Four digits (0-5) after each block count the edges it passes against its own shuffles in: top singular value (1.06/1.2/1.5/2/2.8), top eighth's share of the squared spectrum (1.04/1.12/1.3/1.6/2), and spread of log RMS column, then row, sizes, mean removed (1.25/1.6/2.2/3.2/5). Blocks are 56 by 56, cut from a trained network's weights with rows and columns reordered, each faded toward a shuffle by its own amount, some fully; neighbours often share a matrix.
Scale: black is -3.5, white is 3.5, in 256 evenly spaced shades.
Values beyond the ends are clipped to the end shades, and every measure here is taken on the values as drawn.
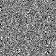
2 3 1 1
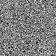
0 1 0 0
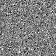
0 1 0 0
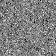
1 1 0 0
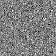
2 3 1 1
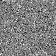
0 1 0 0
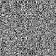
3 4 2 2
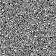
0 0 0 0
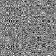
3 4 2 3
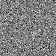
0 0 0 0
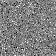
0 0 0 0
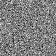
0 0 0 0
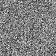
0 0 0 0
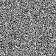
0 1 0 0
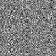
3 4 2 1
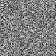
3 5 2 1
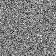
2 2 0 0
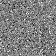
0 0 0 0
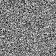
0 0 0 0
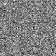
3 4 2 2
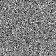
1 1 0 0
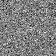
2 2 0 0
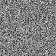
2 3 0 1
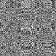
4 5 2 3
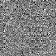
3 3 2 1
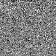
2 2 0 1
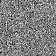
0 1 0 0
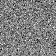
2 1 0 0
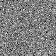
1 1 0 0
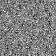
2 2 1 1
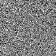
2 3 1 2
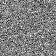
0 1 0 0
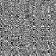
3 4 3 2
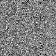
2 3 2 1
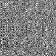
3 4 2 2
